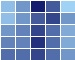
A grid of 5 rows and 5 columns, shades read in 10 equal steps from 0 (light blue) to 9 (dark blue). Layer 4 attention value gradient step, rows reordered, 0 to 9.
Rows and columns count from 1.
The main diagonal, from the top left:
1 3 7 5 3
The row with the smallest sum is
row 1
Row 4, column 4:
5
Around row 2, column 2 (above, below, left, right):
3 4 1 6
